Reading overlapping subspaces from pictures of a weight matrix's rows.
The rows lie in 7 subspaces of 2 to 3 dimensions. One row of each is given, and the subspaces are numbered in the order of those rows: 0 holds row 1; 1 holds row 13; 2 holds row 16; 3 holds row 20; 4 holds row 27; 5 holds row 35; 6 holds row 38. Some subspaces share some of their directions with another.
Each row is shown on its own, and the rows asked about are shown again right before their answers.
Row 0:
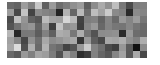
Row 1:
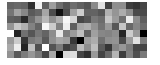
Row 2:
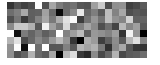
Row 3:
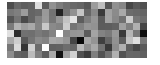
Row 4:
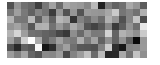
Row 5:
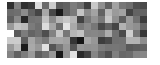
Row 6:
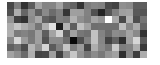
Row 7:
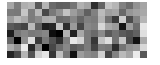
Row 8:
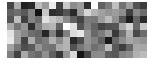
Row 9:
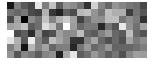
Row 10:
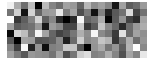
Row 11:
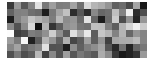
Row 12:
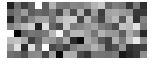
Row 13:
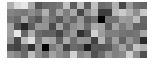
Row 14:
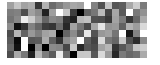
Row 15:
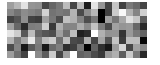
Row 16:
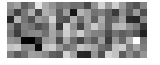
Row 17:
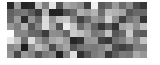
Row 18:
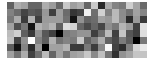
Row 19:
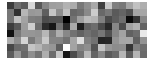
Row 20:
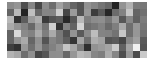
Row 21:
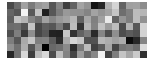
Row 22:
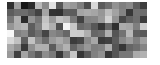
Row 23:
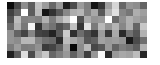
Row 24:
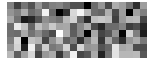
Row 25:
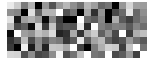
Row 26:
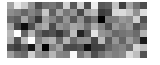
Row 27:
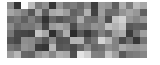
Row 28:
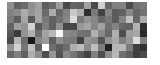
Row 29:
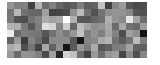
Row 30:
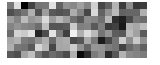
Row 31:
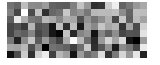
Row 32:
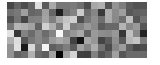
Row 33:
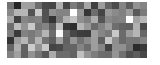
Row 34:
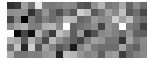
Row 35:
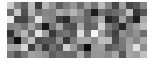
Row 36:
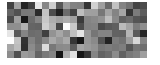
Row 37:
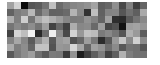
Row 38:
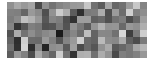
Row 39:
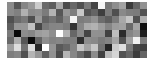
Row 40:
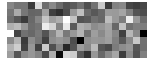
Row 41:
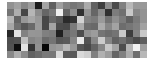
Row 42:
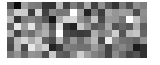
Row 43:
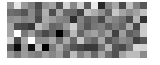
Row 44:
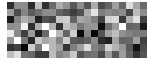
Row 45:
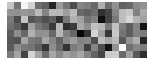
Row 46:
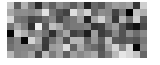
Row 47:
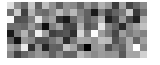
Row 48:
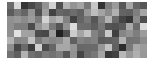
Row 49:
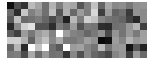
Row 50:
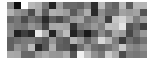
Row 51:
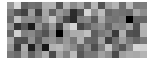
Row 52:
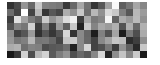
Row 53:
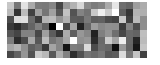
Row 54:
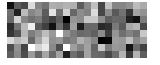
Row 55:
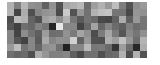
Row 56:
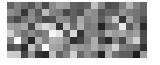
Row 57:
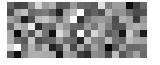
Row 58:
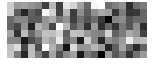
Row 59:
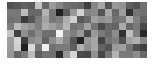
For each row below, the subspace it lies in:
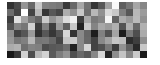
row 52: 3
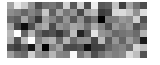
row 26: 1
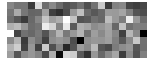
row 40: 0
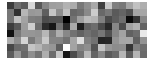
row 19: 0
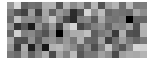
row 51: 2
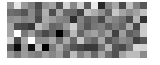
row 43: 1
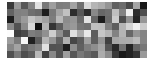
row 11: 6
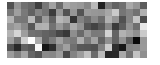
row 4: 2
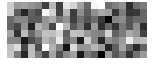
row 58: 3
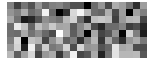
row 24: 6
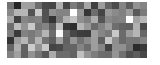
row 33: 2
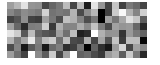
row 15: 1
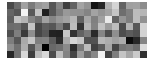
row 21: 3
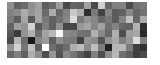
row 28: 4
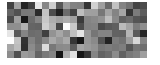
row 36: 2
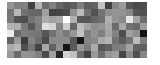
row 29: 0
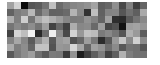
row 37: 4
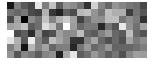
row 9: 4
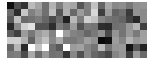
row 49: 0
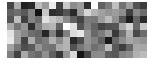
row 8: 2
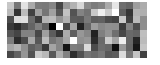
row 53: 3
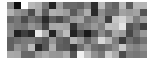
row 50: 4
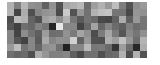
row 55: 3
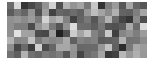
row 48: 4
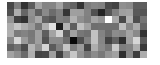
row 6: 3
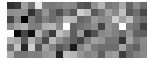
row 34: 4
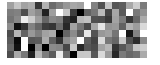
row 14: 6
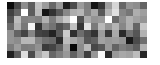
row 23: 3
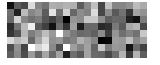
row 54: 0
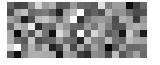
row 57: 5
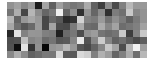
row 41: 3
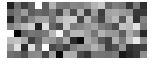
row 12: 6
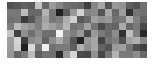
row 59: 6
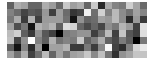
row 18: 4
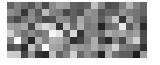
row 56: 5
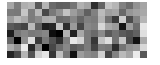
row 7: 5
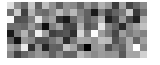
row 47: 5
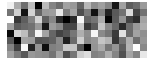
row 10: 5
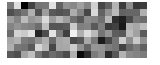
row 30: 4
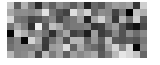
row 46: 6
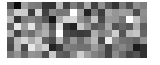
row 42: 2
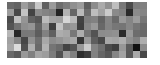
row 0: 3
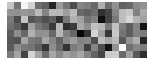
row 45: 1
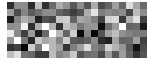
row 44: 5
